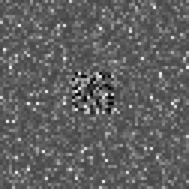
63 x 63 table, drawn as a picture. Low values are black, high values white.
Mirror symmetry: none. Stripes: none. Roughest part: centre. Odd patch: rougher, in the centre. Seam: none. Grain: fine. Slope: none. Histogram: skewed, a long tail of high values. Odd rows or columns: none.
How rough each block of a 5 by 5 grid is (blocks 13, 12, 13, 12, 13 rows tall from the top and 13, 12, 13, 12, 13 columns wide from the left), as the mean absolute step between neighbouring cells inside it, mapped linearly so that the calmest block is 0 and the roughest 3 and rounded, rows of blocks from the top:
00000
00000
01300
00000
00000
